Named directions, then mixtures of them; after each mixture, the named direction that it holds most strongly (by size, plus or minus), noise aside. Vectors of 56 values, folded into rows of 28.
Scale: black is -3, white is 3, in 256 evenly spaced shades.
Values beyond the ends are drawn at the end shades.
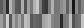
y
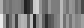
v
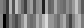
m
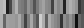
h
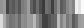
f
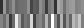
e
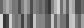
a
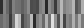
e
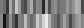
m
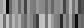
h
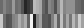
v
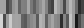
h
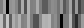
y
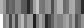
v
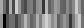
m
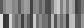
a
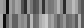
m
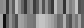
m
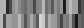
h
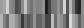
a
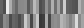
h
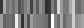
e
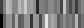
v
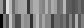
e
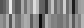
y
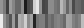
v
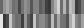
a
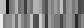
h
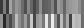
e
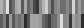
y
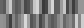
h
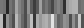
e
